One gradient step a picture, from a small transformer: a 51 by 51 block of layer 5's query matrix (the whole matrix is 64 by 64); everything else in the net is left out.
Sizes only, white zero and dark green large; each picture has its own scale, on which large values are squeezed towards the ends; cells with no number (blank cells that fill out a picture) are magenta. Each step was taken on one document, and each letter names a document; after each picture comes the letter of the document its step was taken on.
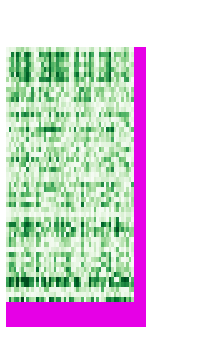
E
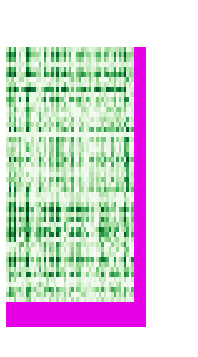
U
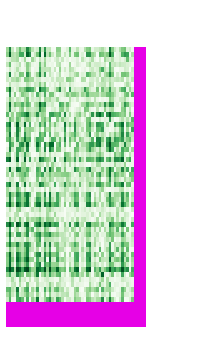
E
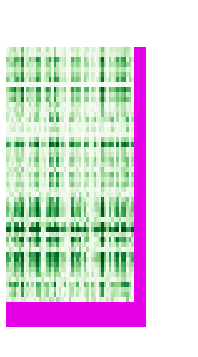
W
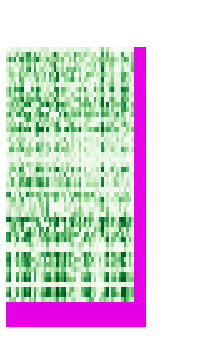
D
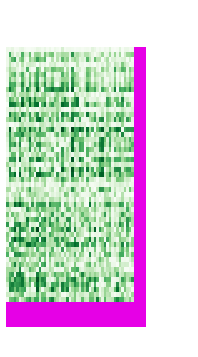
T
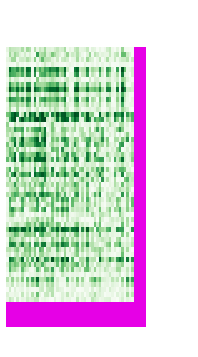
T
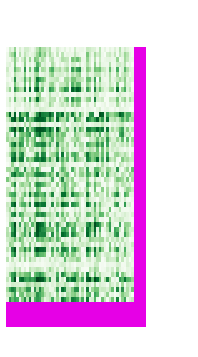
T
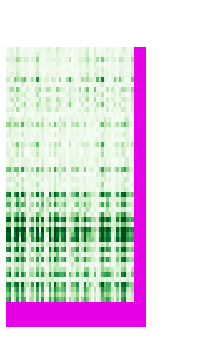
W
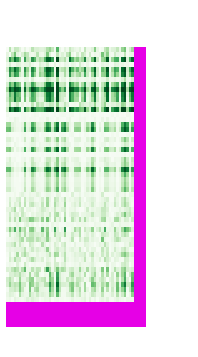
D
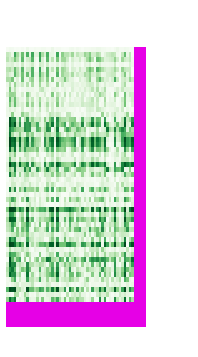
U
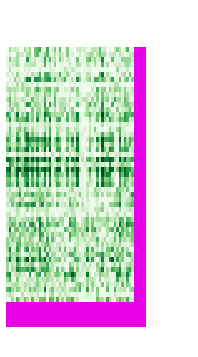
E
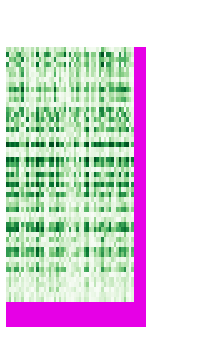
W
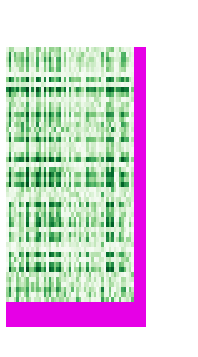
E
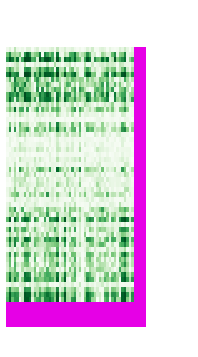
D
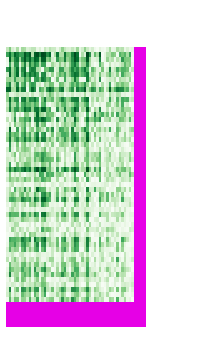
T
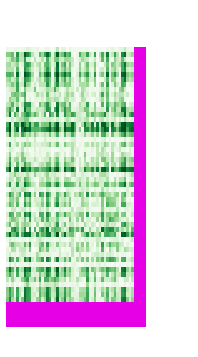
D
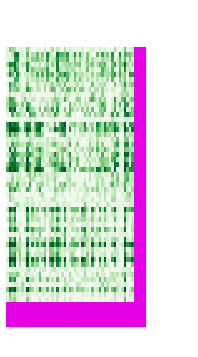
U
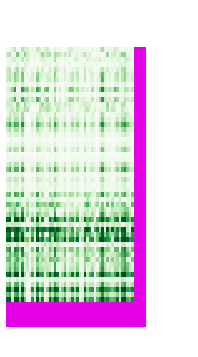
W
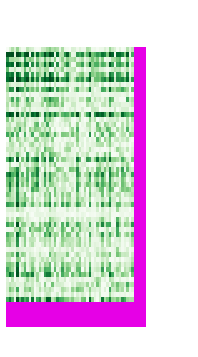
E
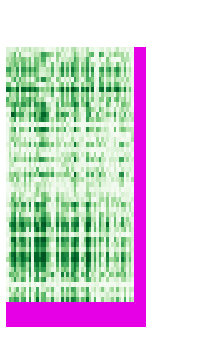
T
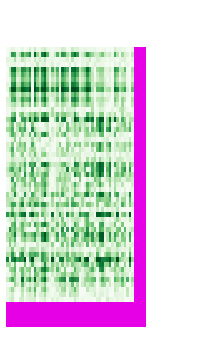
T
